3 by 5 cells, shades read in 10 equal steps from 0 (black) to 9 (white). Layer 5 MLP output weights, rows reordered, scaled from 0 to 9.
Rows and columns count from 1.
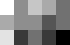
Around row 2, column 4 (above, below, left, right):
6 2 5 4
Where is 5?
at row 1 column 2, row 2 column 2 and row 2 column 3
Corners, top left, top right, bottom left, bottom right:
9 4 8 0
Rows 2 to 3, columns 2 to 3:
5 5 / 2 4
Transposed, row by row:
9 6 8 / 5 5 2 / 7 5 4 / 6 3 2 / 4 4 0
